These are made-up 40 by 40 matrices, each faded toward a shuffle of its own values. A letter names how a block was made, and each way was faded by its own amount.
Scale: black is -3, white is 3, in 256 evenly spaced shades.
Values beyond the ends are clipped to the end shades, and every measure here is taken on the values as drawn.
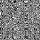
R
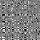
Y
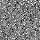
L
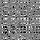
Y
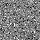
L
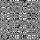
Y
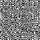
R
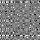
Y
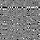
Y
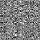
R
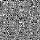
R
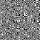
R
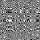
Y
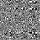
R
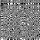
Y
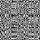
Y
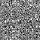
R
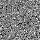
L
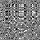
Y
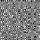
Y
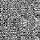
R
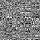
R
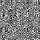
R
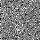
L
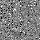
L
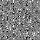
L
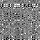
Y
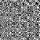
R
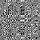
Y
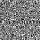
R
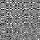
Y
